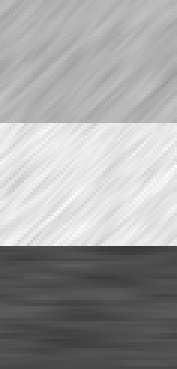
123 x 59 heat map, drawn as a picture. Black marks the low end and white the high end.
It is made of 3 by 1 panels. Panel 1,1: high, slanting up to the right, faint in contrast. Panel 2,1: very high, slanting up to the right, faint in contrast. Panel 3,1: low, streaked across, faint in contrast.
